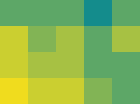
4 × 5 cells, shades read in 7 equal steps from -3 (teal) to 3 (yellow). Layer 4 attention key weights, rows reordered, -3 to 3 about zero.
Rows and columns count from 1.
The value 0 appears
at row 2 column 2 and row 4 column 4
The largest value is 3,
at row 4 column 1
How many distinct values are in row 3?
3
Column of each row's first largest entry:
1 1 1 1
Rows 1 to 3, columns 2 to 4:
-1 -1 -3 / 0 1 -1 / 1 1 -1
